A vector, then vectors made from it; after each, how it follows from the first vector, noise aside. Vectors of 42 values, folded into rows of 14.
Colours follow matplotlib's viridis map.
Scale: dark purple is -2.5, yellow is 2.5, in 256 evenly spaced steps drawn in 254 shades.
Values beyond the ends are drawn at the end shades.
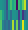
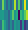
wrapped around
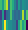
wrapped around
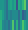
shrunk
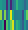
wrapped around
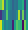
wrapped around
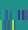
partly zeroed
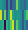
wrapped around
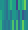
shrunk
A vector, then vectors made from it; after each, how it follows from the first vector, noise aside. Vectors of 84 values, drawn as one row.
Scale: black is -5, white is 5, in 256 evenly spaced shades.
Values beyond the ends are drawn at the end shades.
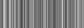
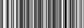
scaled up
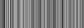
sign-scrambled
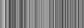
sign-scrambled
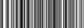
scaled up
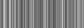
copied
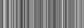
copied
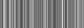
copied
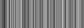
sign-scrambled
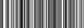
scaled up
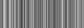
copied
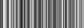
scaled up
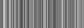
copied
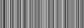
sign-scrambled
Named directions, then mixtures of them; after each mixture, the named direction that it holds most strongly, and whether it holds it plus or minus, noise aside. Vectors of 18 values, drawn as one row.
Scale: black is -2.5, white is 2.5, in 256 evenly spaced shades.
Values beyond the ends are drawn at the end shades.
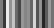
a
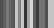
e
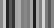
a, minus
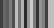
e, plus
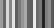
a, plus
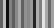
a, minus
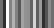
a, plus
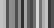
e, minus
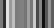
a, plus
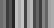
e, plus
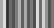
a, minus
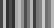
a, minus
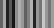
a, minus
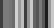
e, plus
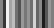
a, plus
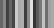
e, plus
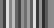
a, plus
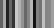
a, minus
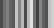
e, plus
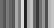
e, plus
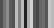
e, plus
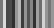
a, minus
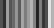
e, plus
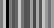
a, minus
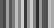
e, plus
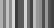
e, minus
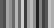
e, plus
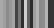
e, minus
